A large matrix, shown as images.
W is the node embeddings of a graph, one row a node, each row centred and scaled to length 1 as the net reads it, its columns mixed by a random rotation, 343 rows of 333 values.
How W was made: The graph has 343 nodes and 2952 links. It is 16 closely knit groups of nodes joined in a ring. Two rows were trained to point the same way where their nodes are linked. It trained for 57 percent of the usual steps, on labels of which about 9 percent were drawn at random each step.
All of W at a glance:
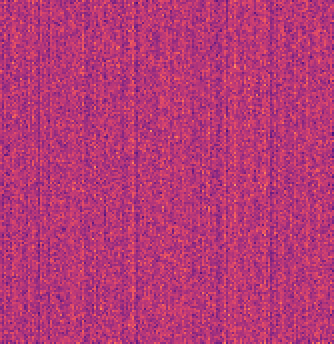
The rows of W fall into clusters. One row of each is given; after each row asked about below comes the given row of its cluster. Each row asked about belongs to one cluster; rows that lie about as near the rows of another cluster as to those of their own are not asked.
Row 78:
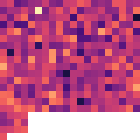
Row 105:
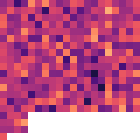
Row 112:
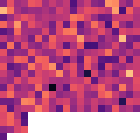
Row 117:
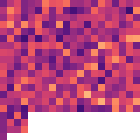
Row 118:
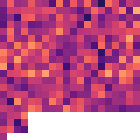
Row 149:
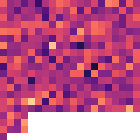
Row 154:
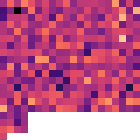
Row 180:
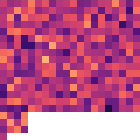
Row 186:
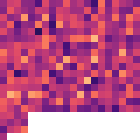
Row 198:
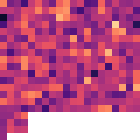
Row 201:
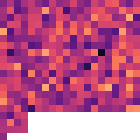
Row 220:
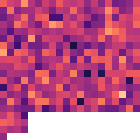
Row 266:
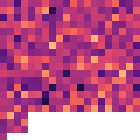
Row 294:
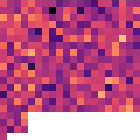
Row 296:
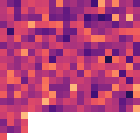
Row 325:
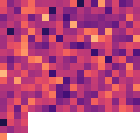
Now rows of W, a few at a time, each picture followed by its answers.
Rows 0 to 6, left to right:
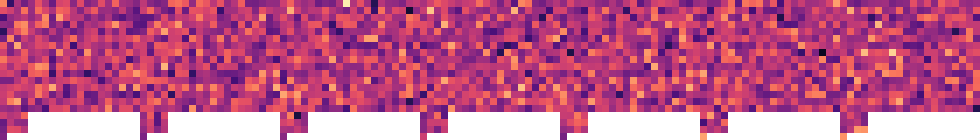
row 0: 198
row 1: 198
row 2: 186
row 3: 117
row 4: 201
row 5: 325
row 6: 78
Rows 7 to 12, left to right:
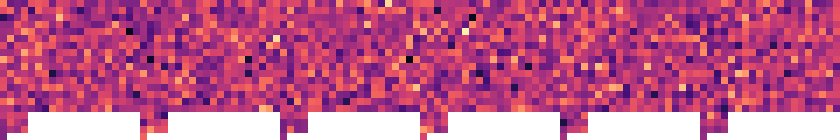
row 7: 198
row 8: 325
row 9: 118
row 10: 154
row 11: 198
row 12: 220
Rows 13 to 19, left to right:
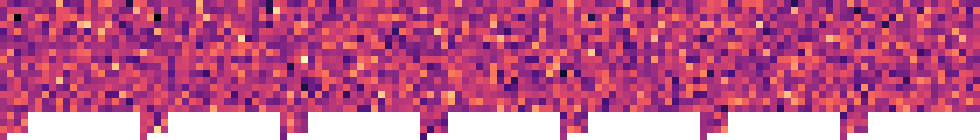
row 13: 180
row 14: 180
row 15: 266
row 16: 112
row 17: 186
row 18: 117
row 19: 154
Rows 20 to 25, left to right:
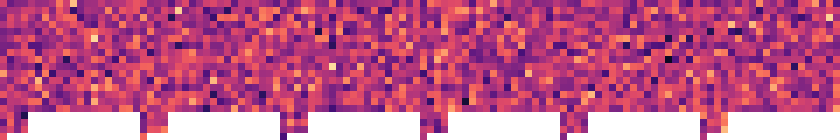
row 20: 325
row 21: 78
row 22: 294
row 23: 118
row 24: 112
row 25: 296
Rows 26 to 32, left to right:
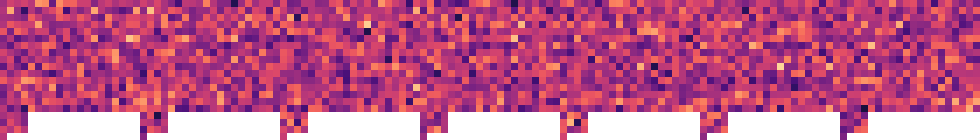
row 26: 117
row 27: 186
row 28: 180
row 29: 186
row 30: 149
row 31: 149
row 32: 117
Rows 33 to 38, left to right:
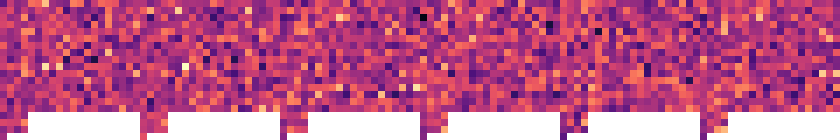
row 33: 105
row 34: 105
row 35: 198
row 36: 198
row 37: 294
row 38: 198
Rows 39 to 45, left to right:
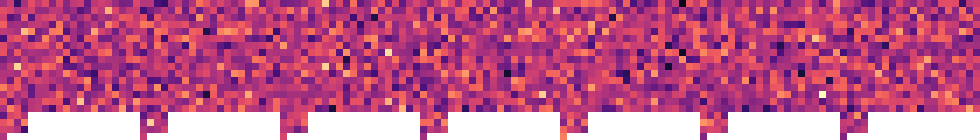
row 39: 105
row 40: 149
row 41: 105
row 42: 220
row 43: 154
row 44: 220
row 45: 149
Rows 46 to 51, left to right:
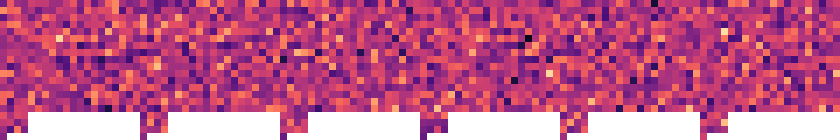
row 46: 112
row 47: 149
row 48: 154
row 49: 112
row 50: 149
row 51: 105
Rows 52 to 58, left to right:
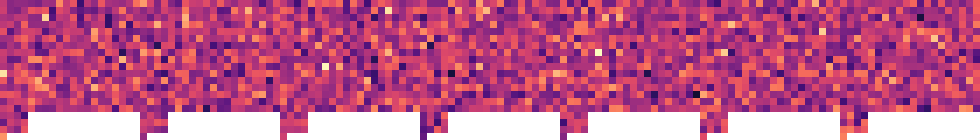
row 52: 325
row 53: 220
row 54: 105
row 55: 198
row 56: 198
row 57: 296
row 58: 325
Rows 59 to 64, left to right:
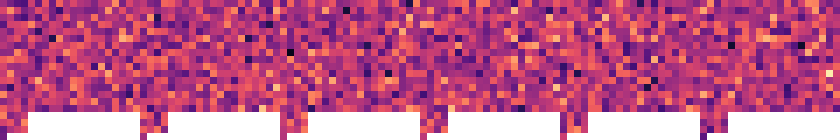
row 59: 296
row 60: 180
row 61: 201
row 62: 117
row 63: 186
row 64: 112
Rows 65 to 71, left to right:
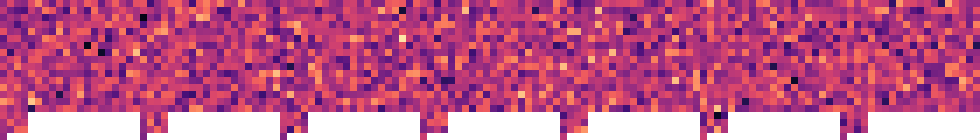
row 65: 201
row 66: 198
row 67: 112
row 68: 266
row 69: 78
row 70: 186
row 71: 118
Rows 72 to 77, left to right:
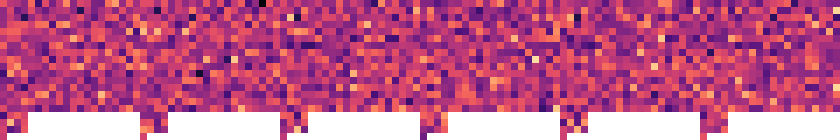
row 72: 149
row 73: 154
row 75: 296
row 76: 180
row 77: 78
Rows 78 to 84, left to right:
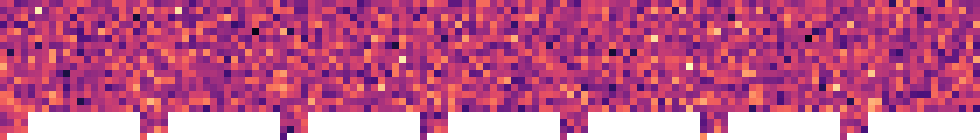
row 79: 78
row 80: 201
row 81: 186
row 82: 266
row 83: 78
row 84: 118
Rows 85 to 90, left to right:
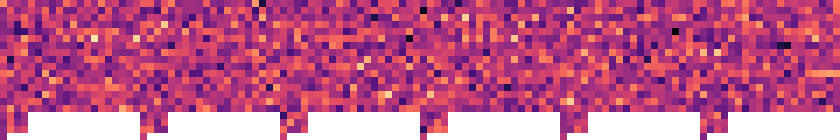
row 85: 325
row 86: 154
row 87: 149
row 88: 186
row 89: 78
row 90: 220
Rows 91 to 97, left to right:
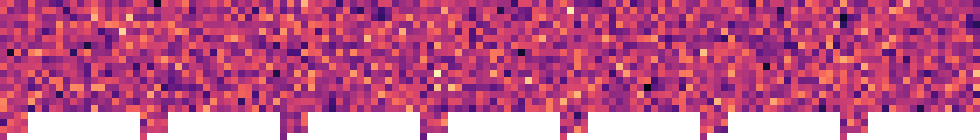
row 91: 201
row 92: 266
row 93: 294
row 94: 294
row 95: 186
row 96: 118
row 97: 198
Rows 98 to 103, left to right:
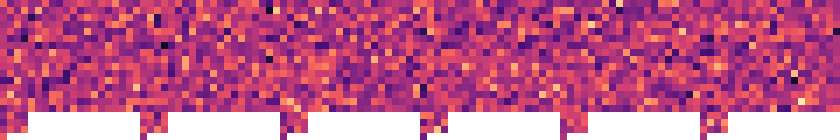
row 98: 78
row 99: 180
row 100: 78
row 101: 180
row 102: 296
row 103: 149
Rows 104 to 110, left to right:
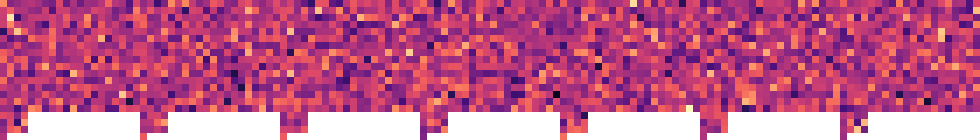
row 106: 78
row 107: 198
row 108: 325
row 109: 296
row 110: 180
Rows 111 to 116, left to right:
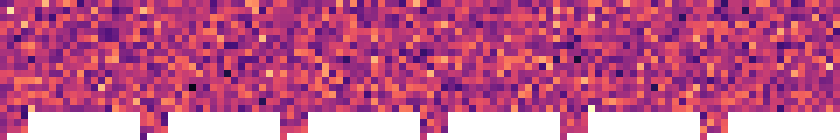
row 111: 117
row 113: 325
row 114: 266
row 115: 117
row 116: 149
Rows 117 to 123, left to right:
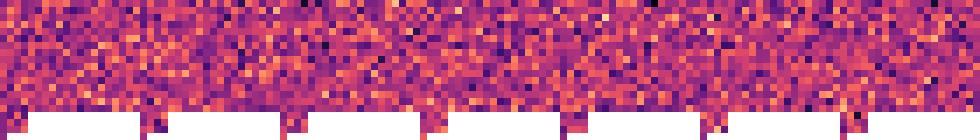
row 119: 149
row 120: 78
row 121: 186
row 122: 180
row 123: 186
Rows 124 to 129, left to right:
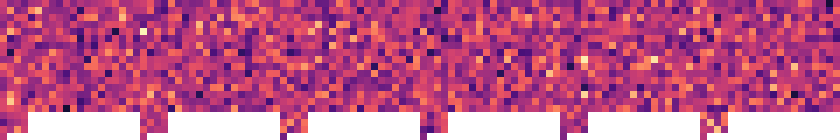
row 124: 78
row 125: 201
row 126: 149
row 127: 201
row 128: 266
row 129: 180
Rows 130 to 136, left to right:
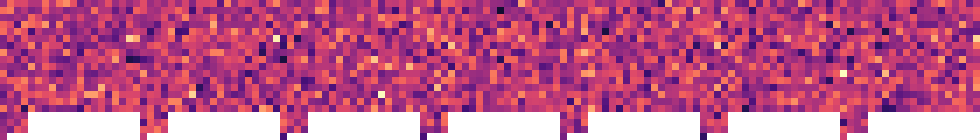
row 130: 117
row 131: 325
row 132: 266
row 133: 294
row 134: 118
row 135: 294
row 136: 325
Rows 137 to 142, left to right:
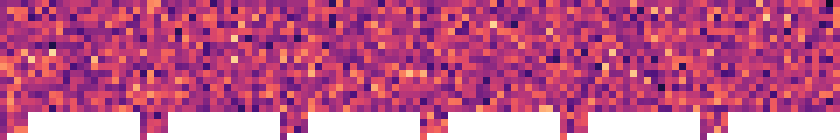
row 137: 78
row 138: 186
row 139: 118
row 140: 325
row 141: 105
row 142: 180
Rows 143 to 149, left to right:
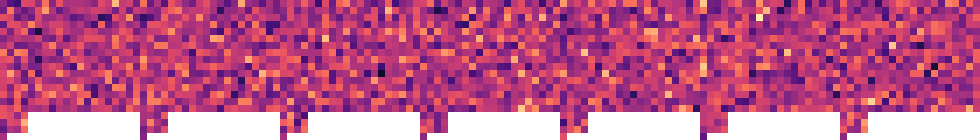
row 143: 296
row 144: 198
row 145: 220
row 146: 154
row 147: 325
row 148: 198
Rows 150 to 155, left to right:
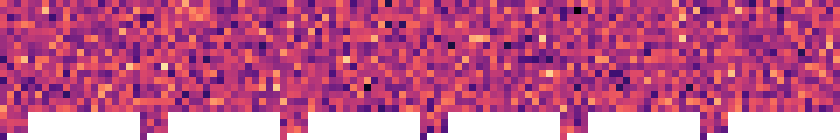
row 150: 266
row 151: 198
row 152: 186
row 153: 112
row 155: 118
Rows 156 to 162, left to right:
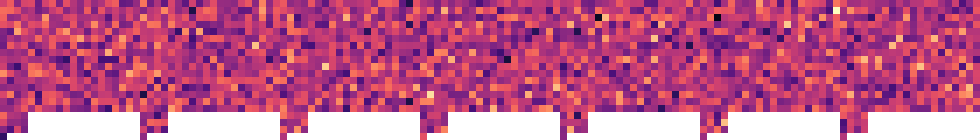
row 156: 112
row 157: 294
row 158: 180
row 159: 78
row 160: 186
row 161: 180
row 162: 266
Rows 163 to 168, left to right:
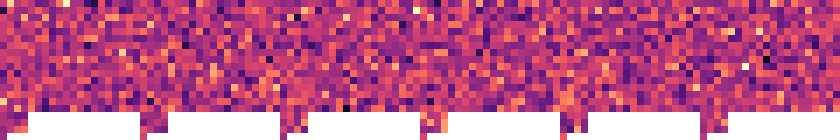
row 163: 186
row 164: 118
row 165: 180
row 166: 296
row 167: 78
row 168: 105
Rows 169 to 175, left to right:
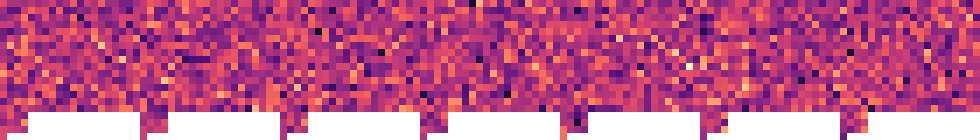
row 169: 325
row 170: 117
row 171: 294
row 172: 118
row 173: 154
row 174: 198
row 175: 201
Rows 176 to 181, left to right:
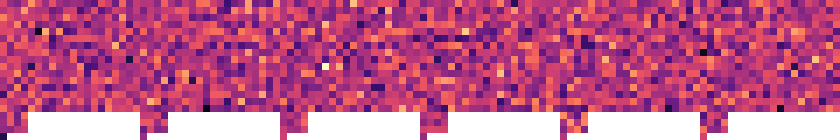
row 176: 294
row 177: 220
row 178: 105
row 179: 117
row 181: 149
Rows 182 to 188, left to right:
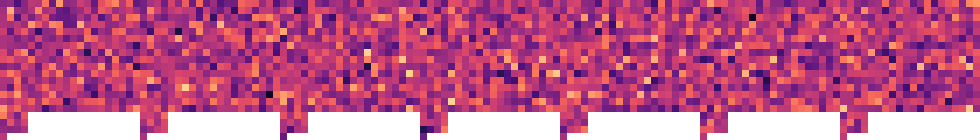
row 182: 296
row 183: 296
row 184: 201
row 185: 201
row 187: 154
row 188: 149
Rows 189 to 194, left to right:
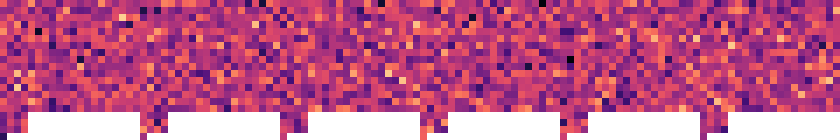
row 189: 294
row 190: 154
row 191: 118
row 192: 154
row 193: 325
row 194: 118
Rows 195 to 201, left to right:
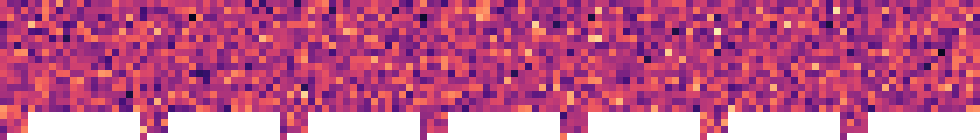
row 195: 296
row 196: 154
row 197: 266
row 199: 78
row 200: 180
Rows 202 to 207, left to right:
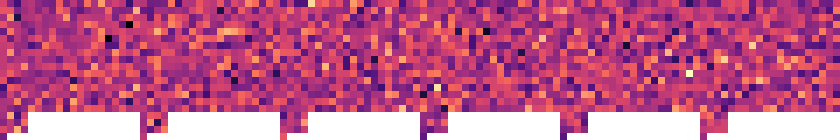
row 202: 180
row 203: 149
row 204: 105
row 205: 294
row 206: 112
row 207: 266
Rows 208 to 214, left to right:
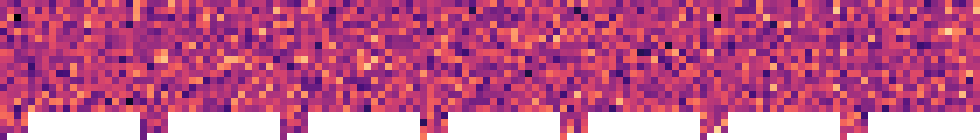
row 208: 180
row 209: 266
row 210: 266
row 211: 325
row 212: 154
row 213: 180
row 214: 220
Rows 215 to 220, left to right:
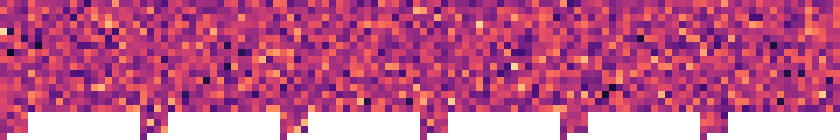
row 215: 201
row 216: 201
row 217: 180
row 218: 201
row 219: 266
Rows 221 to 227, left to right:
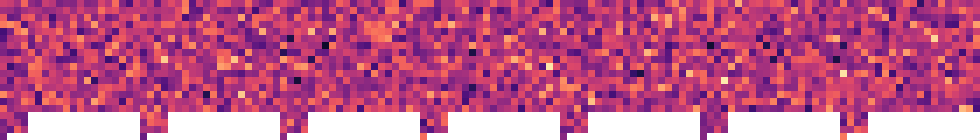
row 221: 112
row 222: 266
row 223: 149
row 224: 266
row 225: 201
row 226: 117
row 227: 325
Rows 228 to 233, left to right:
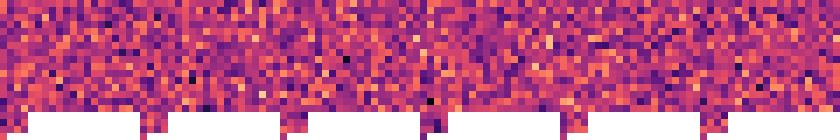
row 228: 325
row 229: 220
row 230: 325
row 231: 118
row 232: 78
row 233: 325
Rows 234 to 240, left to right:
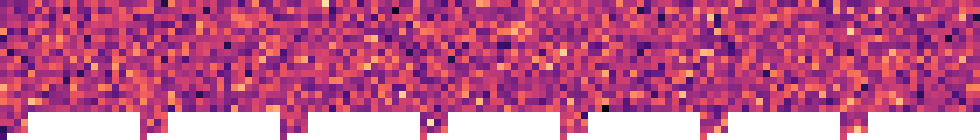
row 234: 201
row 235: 201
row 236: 266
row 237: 149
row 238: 220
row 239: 180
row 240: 78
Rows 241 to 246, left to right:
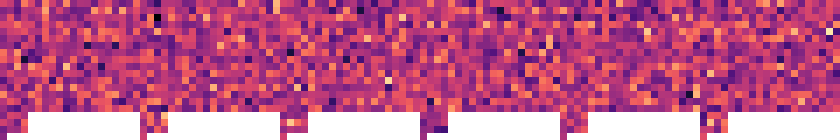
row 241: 220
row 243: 294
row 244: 118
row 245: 296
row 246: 149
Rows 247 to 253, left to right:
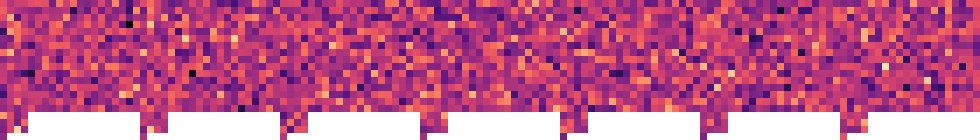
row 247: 180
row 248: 186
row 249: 149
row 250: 296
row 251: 154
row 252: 294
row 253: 105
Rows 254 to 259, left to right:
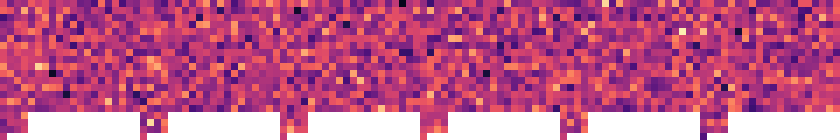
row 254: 198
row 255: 149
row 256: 154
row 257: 78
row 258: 296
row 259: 294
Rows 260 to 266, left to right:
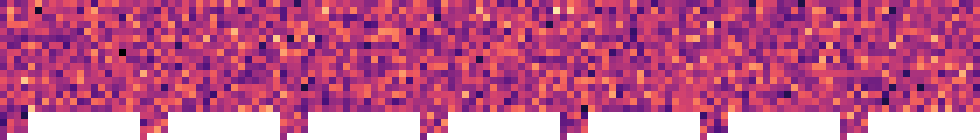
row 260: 117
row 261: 325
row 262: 220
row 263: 180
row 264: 117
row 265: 118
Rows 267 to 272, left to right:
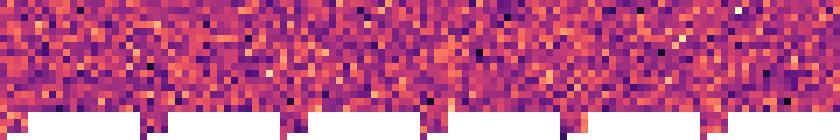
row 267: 149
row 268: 112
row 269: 118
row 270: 118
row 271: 294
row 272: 78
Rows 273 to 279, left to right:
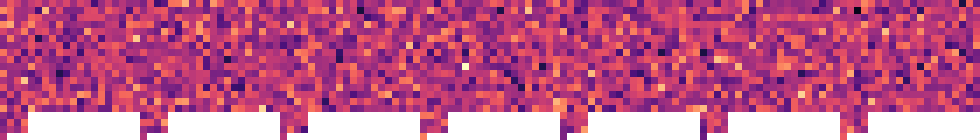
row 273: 117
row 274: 105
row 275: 118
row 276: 105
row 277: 201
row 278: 266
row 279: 154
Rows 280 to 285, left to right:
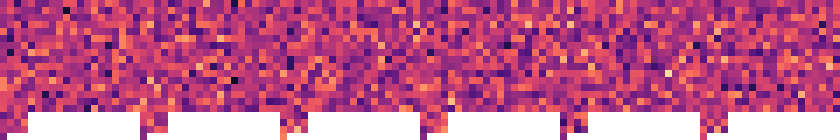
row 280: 201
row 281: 186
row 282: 325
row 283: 201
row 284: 118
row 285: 266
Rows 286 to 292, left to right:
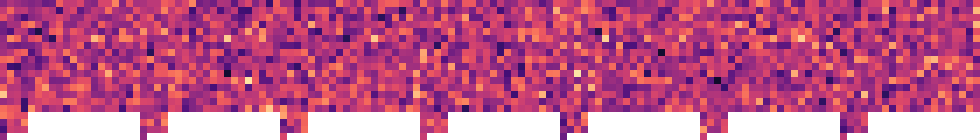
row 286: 296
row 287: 294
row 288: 296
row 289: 220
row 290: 294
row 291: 149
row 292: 266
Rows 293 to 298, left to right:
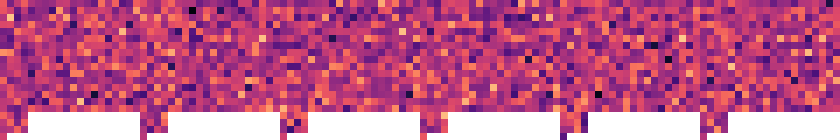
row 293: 180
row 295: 296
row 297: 112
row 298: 112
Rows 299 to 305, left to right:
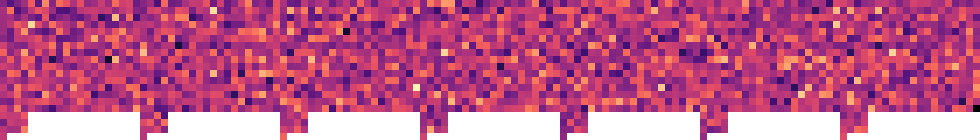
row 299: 296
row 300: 220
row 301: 78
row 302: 154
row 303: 117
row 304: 266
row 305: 78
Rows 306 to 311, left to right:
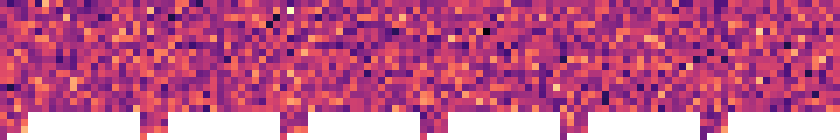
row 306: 296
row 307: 78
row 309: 78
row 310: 266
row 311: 201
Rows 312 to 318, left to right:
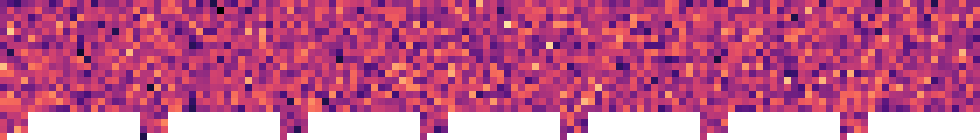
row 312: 78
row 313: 294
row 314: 118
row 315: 118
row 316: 112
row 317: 105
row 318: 186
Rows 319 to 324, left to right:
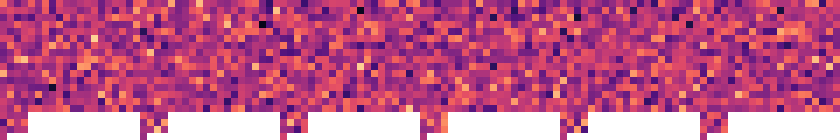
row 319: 266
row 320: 180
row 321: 149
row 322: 296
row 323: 180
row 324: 149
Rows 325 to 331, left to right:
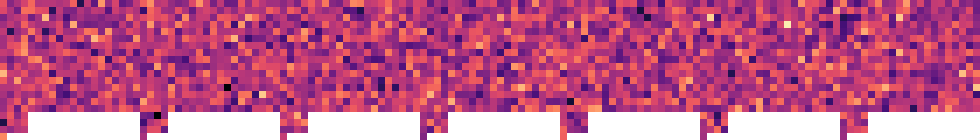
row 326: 186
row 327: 105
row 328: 201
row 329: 118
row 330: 180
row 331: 198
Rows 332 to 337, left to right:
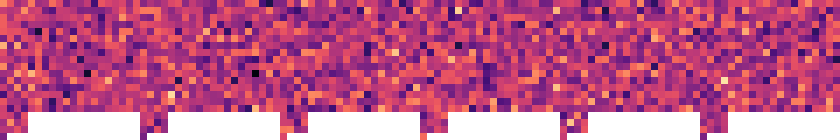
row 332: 294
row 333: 112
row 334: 154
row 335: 78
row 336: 149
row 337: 117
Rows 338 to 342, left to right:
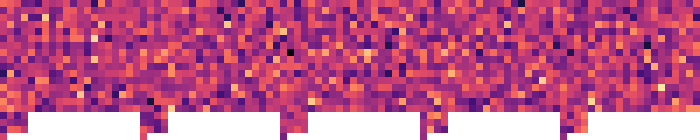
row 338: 186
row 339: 118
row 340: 201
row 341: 118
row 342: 201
